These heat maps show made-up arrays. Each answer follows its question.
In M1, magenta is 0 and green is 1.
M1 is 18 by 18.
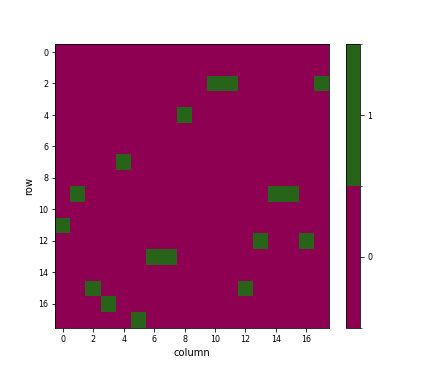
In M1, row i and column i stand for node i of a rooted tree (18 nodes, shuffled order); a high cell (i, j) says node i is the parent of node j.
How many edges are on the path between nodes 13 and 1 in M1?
4
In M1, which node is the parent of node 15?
9
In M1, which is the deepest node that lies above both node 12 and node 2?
15
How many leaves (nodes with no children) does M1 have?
8
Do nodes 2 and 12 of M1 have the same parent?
yes
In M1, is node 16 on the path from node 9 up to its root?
no
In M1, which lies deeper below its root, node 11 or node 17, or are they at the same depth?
the same depth
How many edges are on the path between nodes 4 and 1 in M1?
6
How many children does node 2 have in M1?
3
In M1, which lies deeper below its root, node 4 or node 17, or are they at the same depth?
node 4
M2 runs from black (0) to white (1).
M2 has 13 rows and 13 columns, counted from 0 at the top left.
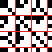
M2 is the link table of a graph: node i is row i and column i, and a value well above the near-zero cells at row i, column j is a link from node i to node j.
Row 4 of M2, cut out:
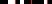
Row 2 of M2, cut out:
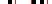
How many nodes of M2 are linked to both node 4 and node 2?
3
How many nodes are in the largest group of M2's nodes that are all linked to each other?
6
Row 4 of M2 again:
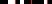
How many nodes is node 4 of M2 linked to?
4
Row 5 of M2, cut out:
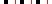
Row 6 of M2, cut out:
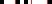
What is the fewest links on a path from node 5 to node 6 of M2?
1
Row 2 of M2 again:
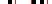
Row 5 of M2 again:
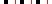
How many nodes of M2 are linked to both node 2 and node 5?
7
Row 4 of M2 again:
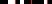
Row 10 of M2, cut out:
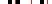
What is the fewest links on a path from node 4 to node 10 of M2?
2
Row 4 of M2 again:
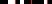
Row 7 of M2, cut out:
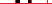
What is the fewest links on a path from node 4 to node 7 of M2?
2
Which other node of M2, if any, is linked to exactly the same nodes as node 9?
node 1
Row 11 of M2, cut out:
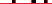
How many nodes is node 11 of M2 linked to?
10
